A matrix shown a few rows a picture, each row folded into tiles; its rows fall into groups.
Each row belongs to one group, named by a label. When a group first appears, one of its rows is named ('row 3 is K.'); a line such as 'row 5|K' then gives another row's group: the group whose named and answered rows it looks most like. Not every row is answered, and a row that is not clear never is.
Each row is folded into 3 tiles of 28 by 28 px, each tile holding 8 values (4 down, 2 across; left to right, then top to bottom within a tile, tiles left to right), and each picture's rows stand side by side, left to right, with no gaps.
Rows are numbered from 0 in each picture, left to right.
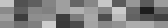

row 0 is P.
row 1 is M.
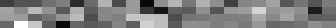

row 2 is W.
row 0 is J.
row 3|M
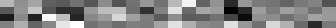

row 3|J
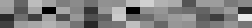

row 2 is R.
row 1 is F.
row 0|W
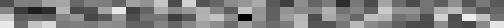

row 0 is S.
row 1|F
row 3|P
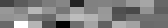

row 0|J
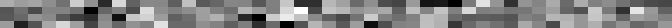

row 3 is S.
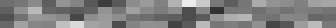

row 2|W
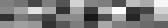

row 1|F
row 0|F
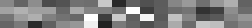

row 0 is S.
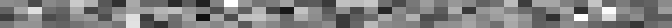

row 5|W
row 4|W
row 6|R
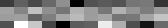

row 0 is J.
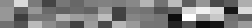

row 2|S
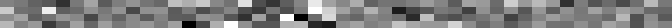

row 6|W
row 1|W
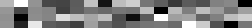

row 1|R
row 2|J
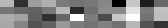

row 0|R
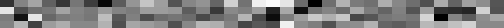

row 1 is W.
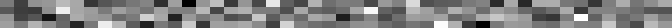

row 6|R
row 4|F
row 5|J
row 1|J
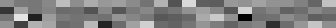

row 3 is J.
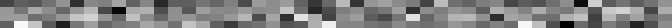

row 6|J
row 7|S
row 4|R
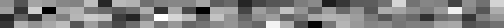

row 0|W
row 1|R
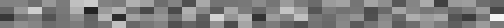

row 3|S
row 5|R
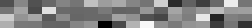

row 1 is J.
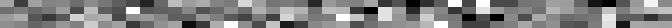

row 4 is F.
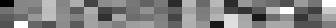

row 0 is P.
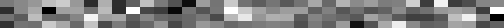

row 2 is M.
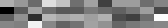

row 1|R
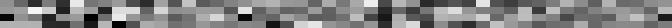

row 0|F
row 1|S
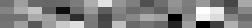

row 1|W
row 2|S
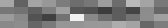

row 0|R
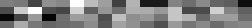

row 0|F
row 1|P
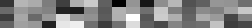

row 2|P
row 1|P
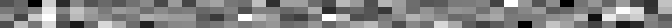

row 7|S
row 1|J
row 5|J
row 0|P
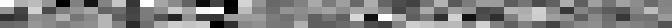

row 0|W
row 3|P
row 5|M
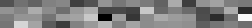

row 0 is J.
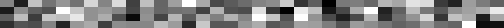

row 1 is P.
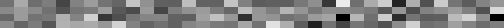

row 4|W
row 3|J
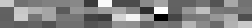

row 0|S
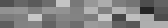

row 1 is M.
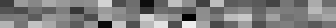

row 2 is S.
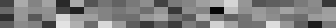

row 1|J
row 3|J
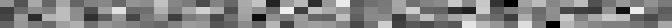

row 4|P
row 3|W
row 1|F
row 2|F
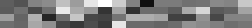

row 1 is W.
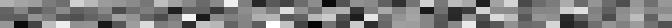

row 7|P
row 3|J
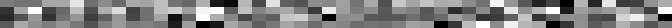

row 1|F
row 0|F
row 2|S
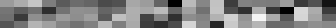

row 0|W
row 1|P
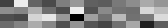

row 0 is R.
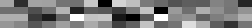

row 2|J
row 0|R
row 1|R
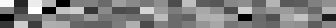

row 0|W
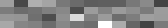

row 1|J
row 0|R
